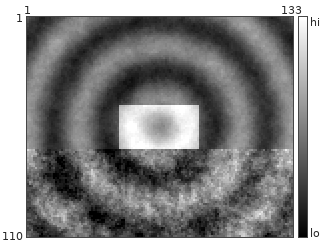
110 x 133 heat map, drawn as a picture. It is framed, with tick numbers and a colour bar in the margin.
Seam: horizontal, 60% of the way down, the top part calmer. Ninth with the highest average: centre. Odd patch: higher, in the centre. Rings: centred on the centre.
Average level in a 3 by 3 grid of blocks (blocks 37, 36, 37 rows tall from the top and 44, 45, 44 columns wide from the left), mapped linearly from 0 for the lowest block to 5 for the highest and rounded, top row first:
1 0 1 / 1 5 1 / 1 1 2
